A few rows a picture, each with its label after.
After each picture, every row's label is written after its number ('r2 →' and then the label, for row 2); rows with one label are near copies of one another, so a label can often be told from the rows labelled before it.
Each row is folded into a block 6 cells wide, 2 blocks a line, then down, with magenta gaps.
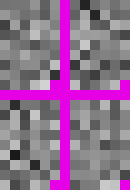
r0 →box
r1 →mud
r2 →mud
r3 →box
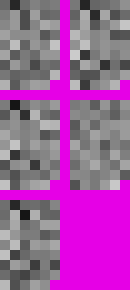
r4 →mud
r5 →mud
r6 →mud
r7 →box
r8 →mud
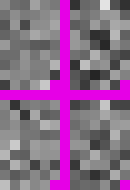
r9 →box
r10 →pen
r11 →mud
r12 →pen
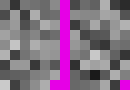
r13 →mud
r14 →pen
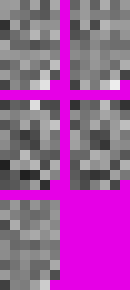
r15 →box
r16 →box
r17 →pen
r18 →pen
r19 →box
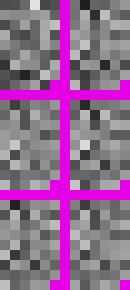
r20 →pen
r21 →mud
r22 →mud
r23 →mud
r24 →mud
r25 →mud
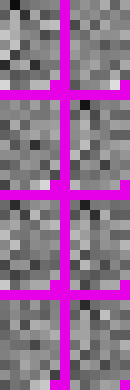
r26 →mud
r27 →box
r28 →box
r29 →mud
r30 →mud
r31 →mud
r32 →box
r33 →mud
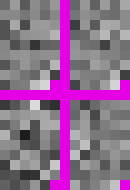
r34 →box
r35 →box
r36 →pen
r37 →mud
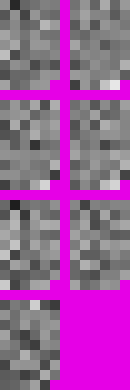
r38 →mud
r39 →box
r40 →box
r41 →box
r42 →mud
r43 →mud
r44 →pen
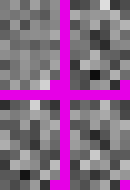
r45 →box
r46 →pen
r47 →pen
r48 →pen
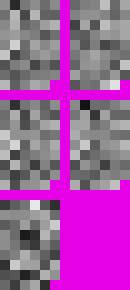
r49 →mud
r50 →box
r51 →mud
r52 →mud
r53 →pen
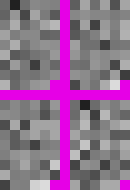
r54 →mud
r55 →box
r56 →box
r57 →mud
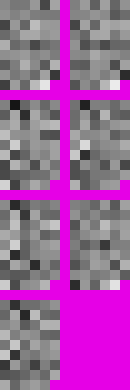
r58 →box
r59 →box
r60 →mud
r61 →mud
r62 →mud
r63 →box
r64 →mud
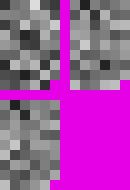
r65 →pen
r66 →mud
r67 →mud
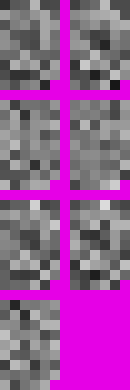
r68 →pen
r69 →pen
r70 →mud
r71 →box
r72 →pen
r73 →pen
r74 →mud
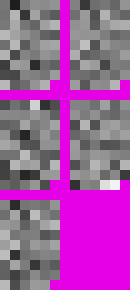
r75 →mud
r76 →mud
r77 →pen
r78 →box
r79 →mud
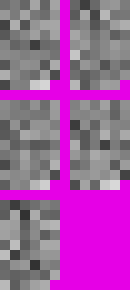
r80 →box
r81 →mud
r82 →box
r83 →box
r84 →mud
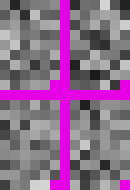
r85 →mud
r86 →pen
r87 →box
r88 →mud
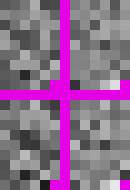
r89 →pen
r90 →box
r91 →pen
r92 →box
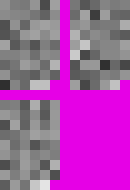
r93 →box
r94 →mud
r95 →box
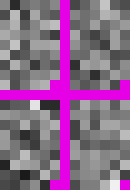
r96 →mud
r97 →pen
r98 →pen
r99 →box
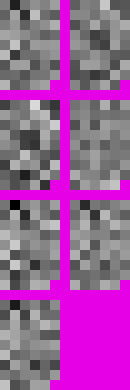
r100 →mud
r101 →pen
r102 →pen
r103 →box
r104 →mud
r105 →mud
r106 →mud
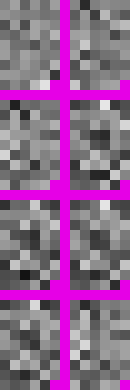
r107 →box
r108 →mud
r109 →mud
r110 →pen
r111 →pen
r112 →pen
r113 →pen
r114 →mud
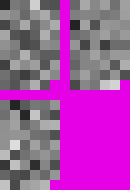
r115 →pen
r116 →box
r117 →mud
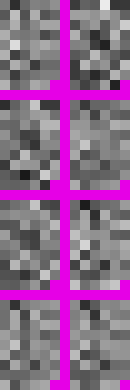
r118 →mud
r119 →pen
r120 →pen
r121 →mud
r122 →pen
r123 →mud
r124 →mud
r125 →mud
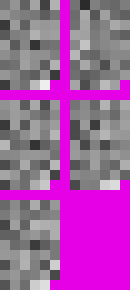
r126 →box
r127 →mud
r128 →box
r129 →box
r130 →box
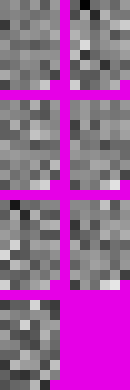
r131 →box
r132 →mud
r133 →box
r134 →box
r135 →mud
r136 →box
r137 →pen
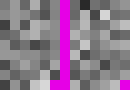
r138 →box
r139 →mud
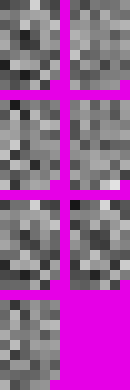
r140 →pen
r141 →mud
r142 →mud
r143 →box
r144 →pen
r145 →pen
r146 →mud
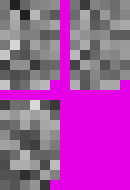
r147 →mud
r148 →mud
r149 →pen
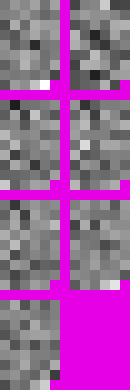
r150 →box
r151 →pen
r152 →mud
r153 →mud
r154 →mud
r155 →box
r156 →box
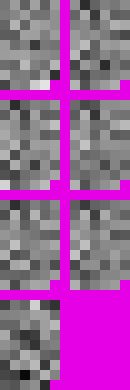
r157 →box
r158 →mud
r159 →mud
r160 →mud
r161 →mud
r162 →mud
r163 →pen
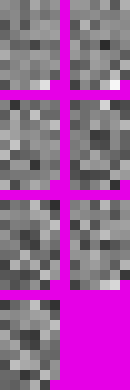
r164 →box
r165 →box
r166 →mud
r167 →pen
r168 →pen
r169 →box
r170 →pen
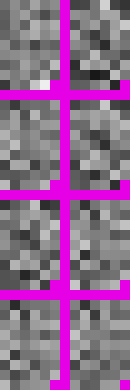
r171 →box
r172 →pen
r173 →mud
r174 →pen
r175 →pen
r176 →mud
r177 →mud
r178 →mud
